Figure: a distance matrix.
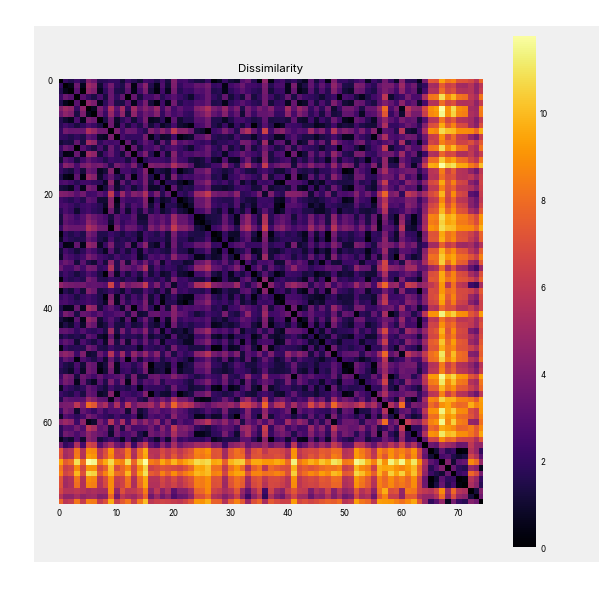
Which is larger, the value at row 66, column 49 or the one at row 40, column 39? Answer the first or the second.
the first
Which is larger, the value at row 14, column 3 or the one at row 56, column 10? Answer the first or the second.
the second
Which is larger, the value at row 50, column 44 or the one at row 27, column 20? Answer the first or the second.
the second
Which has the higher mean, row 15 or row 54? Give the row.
15
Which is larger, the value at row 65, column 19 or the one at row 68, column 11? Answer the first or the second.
the second
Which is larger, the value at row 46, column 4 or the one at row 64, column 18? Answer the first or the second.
the second
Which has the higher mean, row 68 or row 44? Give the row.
68
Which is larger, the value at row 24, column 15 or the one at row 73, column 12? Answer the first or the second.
the second
